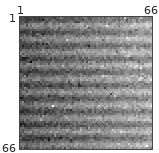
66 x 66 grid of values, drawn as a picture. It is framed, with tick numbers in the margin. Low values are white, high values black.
Odd rows or columns: none. Mirror symmetry: none. Stripes: horizontal, repeating 10 times. Slope: up to the left. Histogram: bell-shaped.
